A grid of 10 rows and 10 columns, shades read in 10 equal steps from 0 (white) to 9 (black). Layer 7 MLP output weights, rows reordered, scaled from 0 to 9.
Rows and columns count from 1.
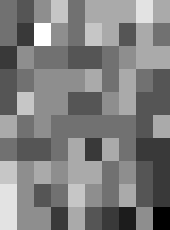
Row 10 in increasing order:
1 3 4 4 4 6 7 7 8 9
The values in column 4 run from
2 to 7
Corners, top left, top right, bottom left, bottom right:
5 3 1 9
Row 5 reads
6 2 4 4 6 6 4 3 6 6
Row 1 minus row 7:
0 0 -2 -3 2 -4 0 -2 -6 -4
